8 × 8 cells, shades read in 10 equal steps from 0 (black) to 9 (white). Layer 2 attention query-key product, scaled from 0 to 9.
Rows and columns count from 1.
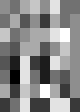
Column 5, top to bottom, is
5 2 6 3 1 1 9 2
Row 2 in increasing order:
2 3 4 4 5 5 6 6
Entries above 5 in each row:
3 2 5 3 3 1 4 3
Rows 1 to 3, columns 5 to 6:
5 8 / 2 6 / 6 8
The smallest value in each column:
2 0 3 2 1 4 2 2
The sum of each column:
35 24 51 37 29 53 43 36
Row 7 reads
6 2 7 5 9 6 2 5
